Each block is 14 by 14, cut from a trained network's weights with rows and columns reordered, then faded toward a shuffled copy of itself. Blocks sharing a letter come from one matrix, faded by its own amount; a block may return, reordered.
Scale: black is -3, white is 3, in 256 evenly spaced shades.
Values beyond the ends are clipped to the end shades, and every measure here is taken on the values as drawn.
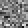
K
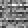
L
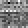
L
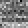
L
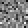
K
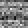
L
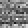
L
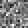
K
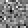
K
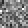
K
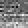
L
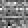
L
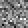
K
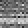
L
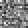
K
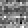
L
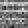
L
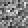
K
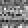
L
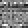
L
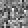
K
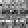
L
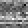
L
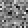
K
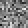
K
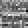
L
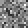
K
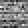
L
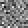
K
